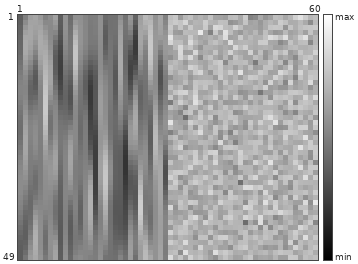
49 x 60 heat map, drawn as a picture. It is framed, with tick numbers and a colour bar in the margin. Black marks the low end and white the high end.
It is made of 1 by 2 panels. Panel 1,1: middling, streaked downward, strong in contrast. Panel 1,2: high, fine-grained.
